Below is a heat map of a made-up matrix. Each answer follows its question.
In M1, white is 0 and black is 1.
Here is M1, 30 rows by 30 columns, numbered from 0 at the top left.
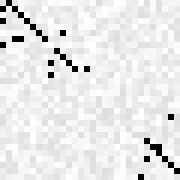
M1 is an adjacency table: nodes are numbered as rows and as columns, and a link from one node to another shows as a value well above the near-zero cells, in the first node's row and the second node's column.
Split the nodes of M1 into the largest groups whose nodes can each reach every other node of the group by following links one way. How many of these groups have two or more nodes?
3
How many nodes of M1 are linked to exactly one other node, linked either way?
2
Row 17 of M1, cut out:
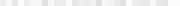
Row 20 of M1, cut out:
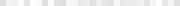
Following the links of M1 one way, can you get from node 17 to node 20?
no
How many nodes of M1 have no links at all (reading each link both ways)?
8
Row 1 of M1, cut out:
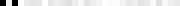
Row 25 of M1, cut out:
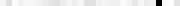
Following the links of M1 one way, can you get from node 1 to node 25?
no
